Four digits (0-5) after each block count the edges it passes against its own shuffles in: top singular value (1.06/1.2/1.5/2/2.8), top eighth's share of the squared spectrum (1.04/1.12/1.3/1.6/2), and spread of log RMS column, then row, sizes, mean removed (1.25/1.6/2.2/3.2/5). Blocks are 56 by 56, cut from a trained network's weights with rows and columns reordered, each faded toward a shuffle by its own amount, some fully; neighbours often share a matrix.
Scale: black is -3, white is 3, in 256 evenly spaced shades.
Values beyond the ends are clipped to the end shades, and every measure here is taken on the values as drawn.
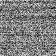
3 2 0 0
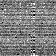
4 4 2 1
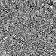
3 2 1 0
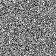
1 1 0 0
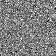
0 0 0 0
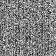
2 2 0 0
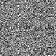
3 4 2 0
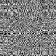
4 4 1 3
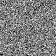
0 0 0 0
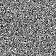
2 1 0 0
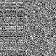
4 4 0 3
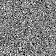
2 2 0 0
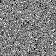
0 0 0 0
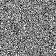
2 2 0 0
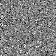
1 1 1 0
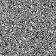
2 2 1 1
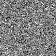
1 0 0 0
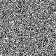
0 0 0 0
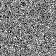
0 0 0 0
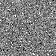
0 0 0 0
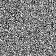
1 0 0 0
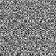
4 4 0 3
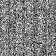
2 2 0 0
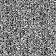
1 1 0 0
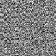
4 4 2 1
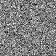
2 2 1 0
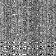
3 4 1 2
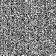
2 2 0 0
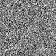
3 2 0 0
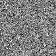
2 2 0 0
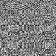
4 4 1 1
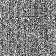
2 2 0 0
